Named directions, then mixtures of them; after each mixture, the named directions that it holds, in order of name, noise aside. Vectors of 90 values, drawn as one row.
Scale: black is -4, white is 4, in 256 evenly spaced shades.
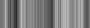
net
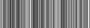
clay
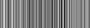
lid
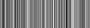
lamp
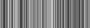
lid, net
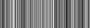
clay, lamp, net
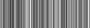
clay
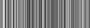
lamp, lid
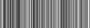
clay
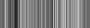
lamp, net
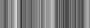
net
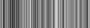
clay, lid, net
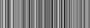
lid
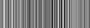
lid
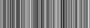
clay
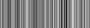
clay, lamp, lid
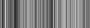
lamp, net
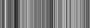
lamp, net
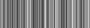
clay, lamp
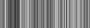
clay, lamp, net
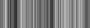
net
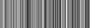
clay, lamp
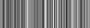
clay, lamp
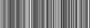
clay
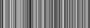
clay, lid
